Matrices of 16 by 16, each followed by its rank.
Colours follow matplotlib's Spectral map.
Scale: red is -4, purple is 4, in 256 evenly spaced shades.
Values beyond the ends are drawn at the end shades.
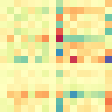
two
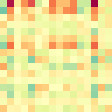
two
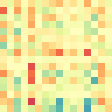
three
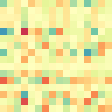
three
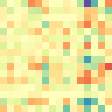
three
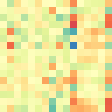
three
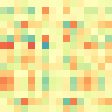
two
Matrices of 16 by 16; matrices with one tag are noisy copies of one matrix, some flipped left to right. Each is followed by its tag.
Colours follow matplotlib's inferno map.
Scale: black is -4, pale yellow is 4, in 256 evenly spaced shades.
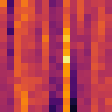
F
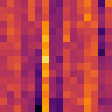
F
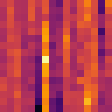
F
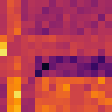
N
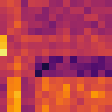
N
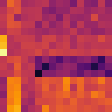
N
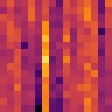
F
